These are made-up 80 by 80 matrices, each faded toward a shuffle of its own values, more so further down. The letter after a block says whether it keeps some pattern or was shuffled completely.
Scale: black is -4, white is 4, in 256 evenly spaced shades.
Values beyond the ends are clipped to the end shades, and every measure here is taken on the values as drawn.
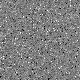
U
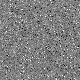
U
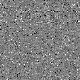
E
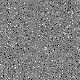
E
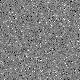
U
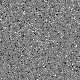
U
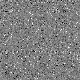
E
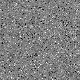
E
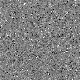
E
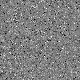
U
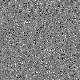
E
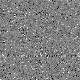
E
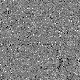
E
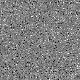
E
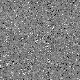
E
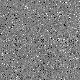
E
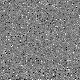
E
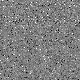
E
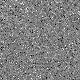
U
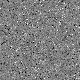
U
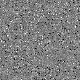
E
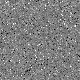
U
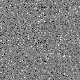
E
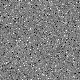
U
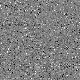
E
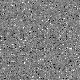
E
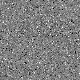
U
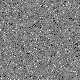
U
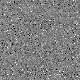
E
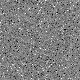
U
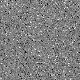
E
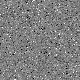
U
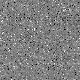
E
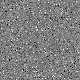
U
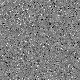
U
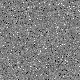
U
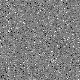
E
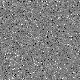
E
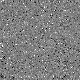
E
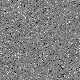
U
